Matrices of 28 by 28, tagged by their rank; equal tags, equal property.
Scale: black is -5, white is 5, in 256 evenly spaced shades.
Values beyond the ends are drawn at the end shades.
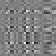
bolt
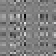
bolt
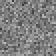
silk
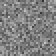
silk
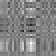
bolt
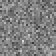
silk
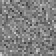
silk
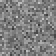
silk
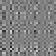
bolt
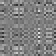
bolt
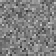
silk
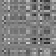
bolt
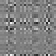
bolt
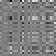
bolt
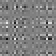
bolt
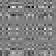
bolt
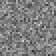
silk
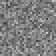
silk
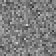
silk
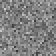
silk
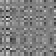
bolt
